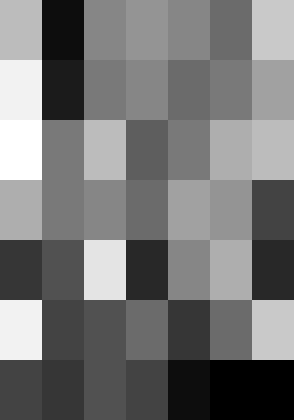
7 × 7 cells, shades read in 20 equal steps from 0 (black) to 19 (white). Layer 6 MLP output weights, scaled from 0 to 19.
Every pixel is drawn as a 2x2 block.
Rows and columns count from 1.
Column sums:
91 36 72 52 54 62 64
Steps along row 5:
up up down up up down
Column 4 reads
11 10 7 8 3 8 5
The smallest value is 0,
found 2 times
